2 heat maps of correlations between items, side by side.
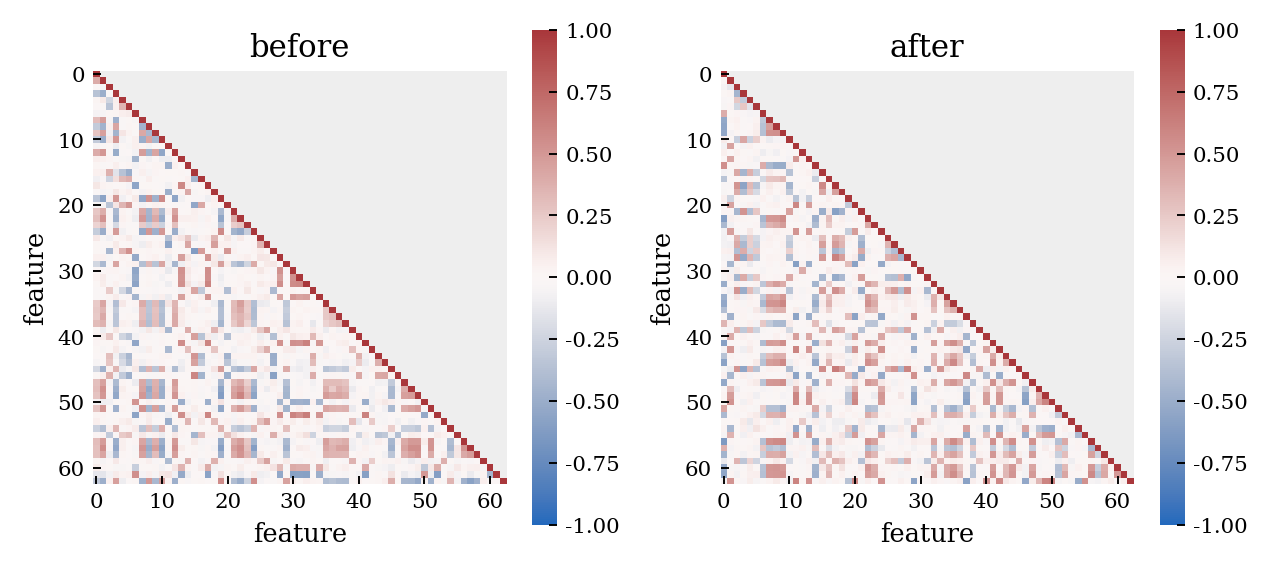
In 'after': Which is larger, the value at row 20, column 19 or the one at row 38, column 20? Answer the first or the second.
the second
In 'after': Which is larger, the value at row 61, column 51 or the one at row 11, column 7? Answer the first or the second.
the second
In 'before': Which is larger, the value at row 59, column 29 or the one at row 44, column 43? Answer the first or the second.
the second
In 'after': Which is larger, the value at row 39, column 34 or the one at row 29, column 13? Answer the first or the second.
the first
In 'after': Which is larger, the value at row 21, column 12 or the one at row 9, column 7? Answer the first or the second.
the second
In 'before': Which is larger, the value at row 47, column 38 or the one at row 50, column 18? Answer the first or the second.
the first
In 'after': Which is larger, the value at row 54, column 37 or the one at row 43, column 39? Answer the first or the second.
the first
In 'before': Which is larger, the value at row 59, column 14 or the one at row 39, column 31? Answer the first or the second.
the first
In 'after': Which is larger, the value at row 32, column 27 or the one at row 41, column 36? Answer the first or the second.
the second
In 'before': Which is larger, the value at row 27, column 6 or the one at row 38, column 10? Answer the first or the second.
the first
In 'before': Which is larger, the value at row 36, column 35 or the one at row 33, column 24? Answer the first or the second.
the first
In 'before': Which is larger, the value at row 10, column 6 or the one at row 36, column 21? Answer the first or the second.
the second
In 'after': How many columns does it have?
63
